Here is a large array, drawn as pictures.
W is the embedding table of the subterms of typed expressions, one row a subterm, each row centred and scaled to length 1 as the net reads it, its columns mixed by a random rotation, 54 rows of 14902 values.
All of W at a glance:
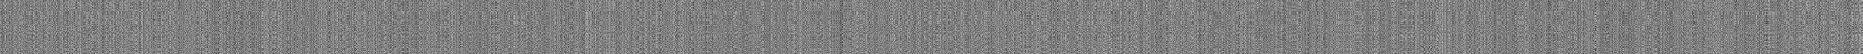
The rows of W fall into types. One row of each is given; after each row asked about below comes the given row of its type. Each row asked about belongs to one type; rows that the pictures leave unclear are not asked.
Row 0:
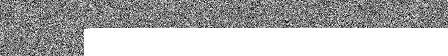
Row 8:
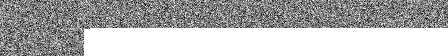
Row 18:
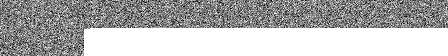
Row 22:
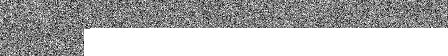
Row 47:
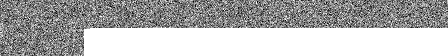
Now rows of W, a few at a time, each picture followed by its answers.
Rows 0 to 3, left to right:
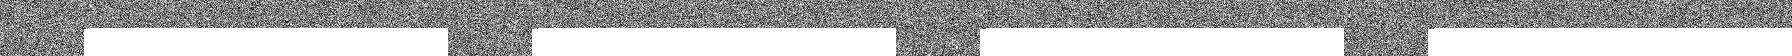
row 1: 0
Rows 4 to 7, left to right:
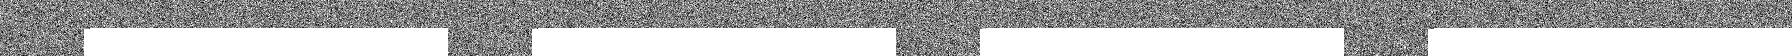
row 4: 8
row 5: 8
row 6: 0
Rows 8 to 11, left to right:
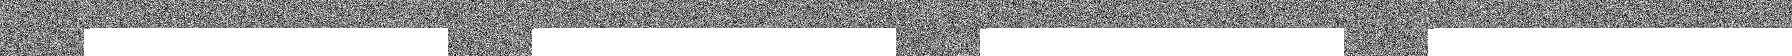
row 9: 0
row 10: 22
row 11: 47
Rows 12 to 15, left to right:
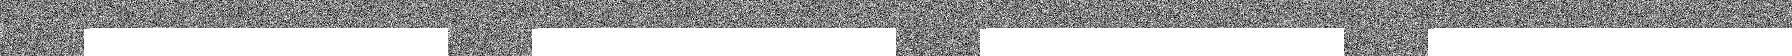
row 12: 47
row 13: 47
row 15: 18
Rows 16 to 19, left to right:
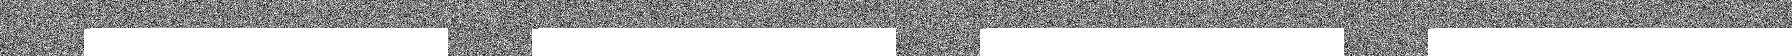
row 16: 18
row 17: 22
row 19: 0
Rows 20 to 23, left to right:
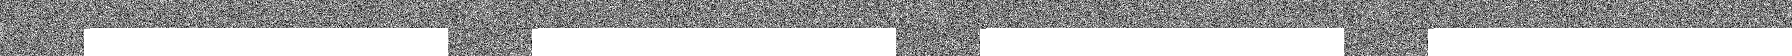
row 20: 47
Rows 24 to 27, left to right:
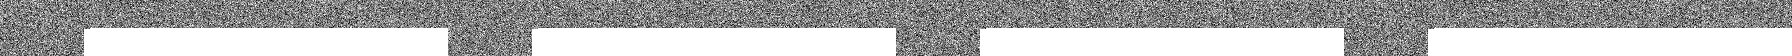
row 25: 47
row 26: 8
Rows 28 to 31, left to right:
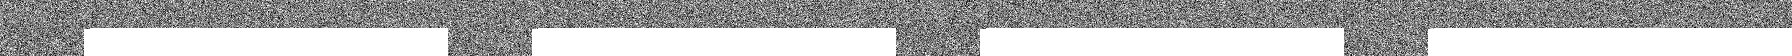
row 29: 8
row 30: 22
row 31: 0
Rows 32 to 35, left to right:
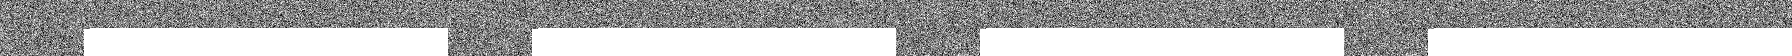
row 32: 47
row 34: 22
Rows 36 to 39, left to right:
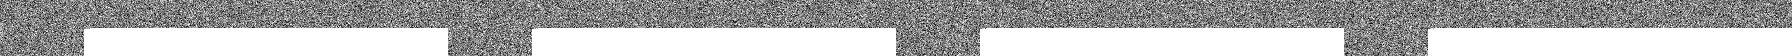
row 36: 47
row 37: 0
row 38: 0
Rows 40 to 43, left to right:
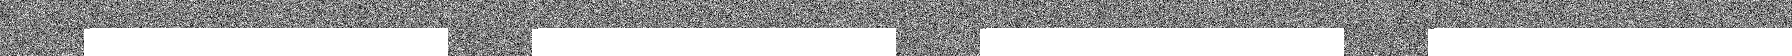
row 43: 22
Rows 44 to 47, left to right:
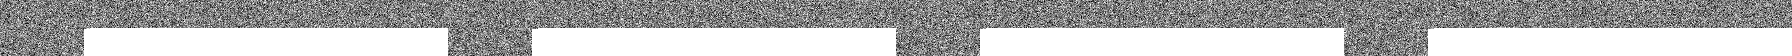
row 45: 8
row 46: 18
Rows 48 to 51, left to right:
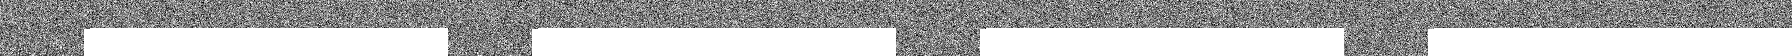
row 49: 22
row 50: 8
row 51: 47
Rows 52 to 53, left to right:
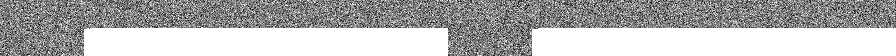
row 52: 0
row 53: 22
